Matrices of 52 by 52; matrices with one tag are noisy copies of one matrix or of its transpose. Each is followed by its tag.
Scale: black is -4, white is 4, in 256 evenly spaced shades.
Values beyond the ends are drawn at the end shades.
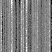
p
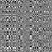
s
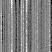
p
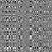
s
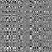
s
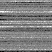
p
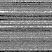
p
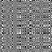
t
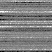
p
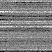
p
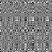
t
